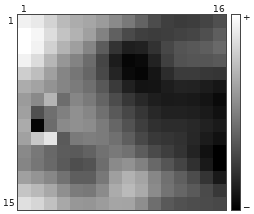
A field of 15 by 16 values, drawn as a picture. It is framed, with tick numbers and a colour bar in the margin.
An odd patch, rougher than its surroundings, sits in the middle left. The middle right is the smoothest part. There are no regular stripes. Values change most from cell to cell in the middle left. There is an overall slope up to the left. The top left is the ninth with the highest average.
